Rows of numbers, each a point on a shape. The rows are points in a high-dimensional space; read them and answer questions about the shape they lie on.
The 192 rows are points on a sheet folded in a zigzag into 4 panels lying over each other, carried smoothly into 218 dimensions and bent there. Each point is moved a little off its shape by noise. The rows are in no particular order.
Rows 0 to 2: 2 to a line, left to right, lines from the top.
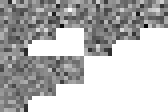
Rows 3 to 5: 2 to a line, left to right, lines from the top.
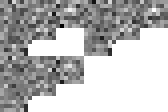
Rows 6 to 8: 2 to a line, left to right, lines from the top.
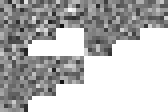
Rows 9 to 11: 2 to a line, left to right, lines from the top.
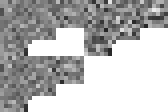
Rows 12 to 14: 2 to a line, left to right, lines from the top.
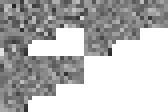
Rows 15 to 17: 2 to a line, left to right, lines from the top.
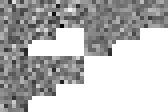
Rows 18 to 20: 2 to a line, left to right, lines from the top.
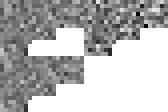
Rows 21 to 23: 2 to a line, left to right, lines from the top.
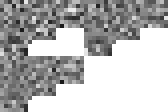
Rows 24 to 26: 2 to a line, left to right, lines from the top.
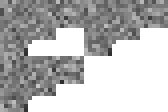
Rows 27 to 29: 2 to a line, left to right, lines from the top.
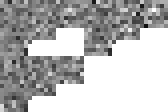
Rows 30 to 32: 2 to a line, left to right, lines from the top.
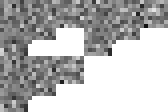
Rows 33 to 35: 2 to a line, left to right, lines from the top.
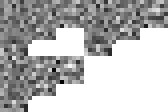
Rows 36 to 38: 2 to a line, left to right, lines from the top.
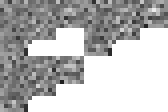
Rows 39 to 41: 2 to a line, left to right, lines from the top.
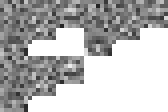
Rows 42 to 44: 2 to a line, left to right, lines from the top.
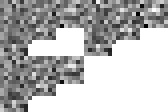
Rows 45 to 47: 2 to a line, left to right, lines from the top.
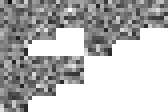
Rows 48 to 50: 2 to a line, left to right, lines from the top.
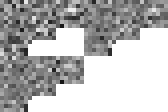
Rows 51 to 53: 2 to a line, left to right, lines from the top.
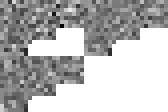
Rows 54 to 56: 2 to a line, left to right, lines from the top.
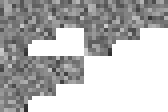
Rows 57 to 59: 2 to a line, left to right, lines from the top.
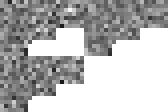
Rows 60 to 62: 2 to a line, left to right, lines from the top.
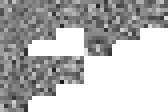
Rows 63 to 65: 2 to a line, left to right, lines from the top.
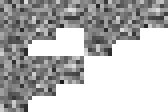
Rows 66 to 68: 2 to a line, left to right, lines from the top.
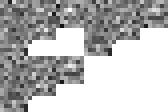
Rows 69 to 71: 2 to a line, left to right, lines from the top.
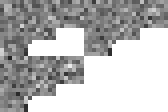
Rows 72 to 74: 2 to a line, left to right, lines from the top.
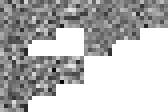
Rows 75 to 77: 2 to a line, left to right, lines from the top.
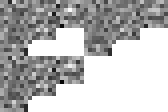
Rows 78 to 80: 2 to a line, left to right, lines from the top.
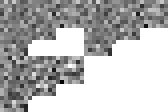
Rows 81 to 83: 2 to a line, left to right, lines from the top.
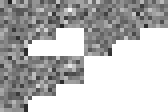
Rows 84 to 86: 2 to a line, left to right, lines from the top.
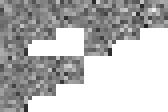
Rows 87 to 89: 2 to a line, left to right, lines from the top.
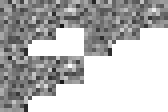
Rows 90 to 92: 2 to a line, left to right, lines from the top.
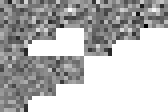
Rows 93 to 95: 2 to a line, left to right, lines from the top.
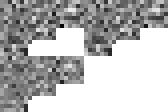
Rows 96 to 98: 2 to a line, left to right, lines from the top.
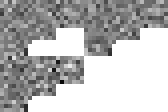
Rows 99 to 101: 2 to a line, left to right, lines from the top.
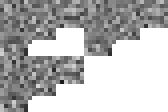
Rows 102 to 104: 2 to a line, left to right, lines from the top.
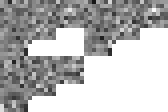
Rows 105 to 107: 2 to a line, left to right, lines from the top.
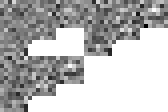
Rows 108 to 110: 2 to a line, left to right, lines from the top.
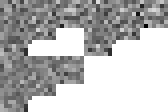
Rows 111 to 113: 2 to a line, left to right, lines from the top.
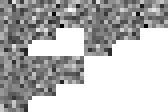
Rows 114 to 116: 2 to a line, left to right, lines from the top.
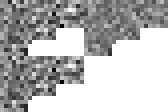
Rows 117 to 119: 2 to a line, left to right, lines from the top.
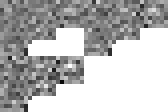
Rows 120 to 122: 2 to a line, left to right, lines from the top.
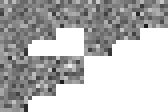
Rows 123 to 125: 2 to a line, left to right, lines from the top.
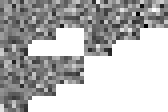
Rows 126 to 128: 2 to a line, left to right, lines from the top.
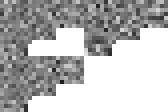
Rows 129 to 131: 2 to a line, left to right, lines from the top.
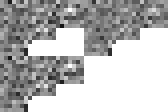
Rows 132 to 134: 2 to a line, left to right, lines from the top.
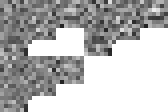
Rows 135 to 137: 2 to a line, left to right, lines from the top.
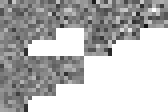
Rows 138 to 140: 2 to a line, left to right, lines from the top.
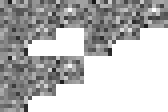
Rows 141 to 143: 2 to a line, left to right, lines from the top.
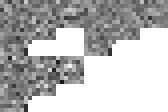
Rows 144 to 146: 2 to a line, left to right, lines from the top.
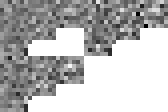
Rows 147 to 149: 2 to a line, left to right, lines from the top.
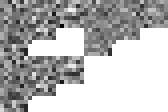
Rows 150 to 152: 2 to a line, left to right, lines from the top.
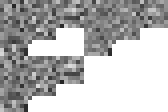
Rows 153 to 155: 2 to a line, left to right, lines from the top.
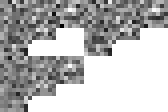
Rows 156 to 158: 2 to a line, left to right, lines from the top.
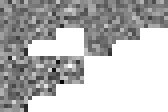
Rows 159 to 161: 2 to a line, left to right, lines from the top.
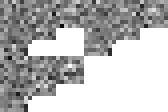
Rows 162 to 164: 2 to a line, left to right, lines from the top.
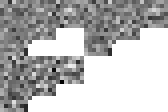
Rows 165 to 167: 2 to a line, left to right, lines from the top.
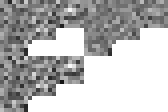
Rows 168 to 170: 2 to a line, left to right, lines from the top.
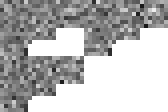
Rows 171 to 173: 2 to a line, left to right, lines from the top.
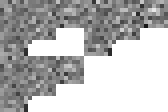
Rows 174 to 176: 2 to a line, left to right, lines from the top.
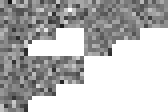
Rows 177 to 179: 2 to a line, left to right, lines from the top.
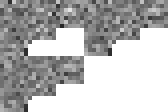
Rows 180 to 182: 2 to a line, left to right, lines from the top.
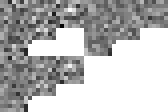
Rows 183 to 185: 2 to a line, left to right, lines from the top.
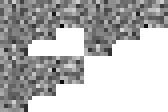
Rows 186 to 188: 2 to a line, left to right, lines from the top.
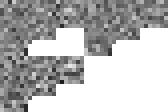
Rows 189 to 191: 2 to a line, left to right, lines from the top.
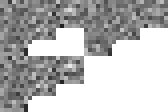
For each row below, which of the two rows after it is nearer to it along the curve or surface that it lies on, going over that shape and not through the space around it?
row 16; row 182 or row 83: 83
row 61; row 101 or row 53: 101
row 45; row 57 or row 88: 88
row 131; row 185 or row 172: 172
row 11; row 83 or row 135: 83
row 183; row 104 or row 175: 104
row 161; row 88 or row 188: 88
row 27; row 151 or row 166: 151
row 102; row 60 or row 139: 139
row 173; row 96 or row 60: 96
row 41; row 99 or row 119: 119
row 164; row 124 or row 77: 124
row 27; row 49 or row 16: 49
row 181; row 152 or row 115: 115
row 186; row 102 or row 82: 102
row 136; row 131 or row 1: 131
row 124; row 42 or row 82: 42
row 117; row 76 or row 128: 128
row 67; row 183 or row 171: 183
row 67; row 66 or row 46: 46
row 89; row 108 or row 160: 160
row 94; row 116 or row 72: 116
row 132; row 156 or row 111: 111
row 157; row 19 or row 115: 115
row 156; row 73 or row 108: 73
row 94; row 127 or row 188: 127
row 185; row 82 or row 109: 109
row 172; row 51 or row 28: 28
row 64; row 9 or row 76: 76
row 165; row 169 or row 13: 169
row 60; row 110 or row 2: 110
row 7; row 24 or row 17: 17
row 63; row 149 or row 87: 87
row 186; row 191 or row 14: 14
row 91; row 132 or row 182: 132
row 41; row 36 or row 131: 131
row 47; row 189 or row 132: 132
